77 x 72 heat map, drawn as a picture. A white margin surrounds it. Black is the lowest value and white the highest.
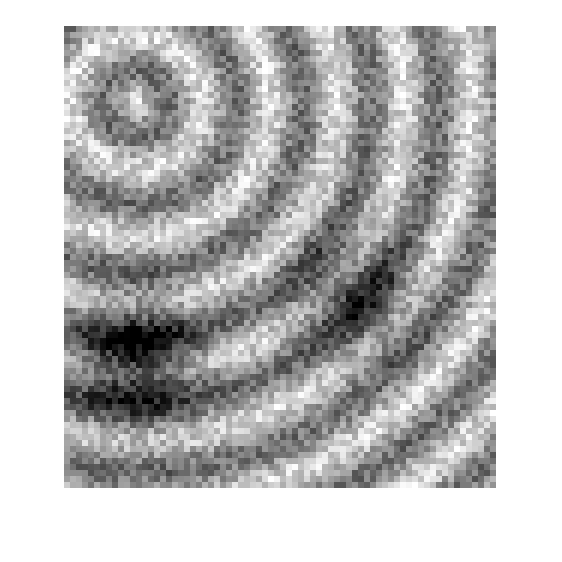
Mirror symmetry: none. Average level on the scale: 60%. Odd rows or columns: none. Ninth with the lowest average: bottom left. Rings: centred on the top left. Dips: two.
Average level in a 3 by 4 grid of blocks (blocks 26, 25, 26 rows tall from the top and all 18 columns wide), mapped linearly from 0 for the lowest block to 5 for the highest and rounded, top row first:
5545
3424
0344
